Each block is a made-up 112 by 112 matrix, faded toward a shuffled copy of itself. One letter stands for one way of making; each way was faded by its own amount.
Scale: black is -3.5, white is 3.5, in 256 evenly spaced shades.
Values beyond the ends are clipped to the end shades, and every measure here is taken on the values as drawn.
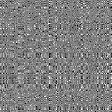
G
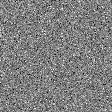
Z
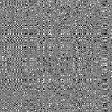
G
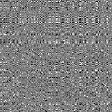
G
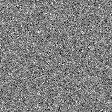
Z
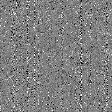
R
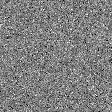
Z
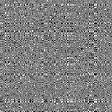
G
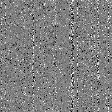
R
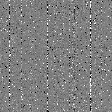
R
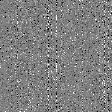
R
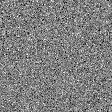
Z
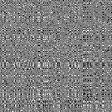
G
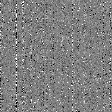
R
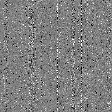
R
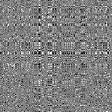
G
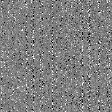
R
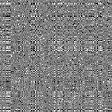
G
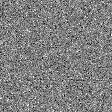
Z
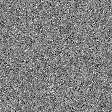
Z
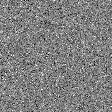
Z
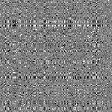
G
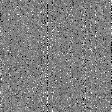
R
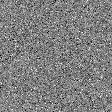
Z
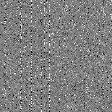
R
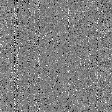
R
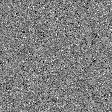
Z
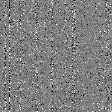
R
